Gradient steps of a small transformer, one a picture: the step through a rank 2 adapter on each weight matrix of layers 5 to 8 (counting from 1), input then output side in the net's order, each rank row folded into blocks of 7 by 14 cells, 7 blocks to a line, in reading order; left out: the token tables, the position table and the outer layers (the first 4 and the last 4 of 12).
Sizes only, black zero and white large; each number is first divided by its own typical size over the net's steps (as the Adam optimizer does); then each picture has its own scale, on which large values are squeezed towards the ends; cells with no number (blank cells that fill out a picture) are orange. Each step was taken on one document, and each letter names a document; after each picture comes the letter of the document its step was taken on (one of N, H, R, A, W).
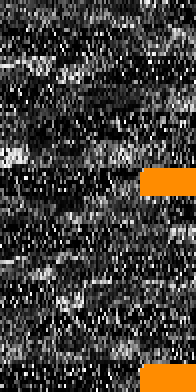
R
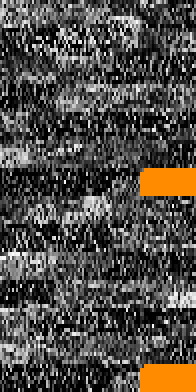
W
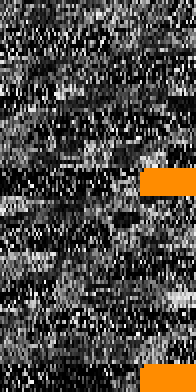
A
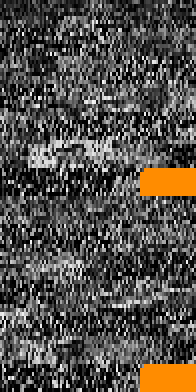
W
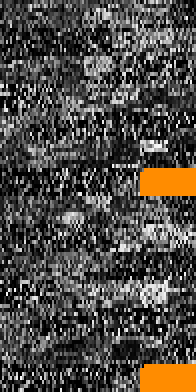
W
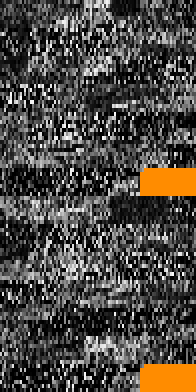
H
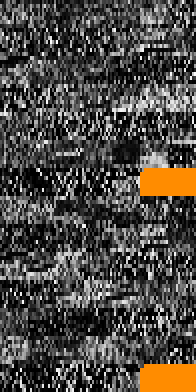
H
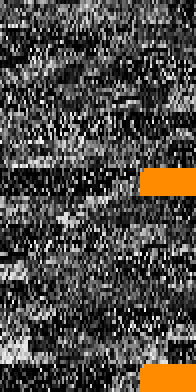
H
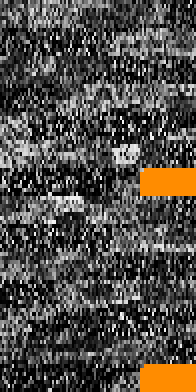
H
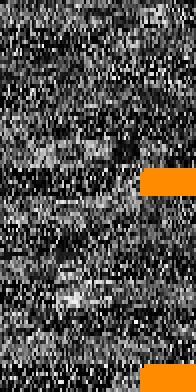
W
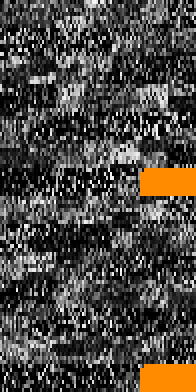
A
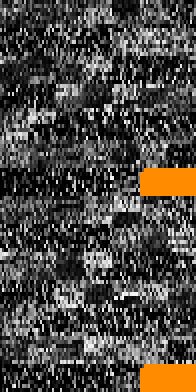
A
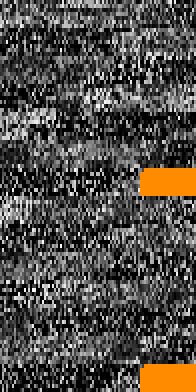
W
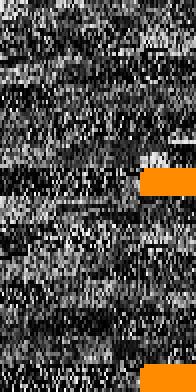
H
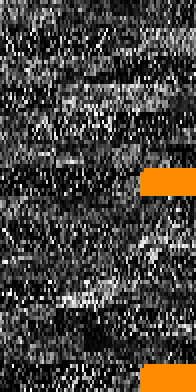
H
